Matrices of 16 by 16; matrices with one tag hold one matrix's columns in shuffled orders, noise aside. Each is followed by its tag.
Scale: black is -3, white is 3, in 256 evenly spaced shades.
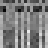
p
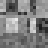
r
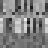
r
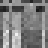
p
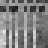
p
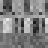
r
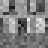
r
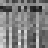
p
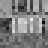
r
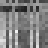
p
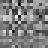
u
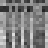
p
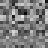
u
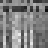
p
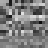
u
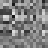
u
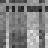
p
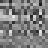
u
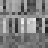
r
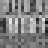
r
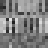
r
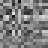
u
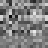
u
